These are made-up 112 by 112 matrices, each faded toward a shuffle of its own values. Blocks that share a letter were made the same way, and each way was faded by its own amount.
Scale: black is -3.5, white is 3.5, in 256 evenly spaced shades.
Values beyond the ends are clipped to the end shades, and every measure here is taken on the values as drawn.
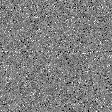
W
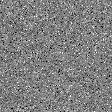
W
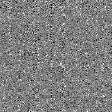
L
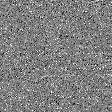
W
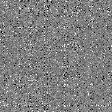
L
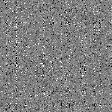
L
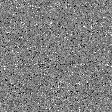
W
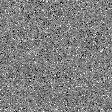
W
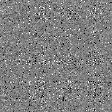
L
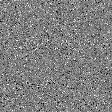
W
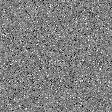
W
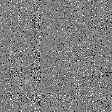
L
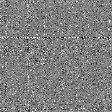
L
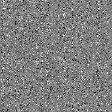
L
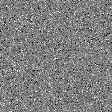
W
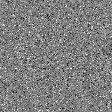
W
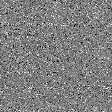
W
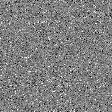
W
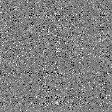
L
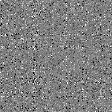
L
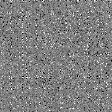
L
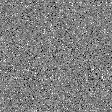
W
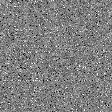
W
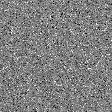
W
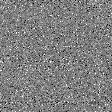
W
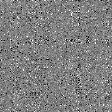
L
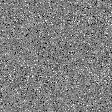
W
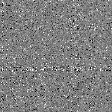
L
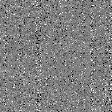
L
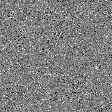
W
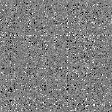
L
